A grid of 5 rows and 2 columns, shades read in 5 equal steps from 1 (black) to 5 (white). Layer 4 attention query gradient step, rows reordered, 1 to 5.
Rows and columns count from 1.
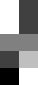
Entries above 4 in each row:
1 1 0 0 1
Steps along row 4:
up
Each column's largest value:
5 5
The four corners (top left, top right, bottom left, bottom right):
5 2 1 5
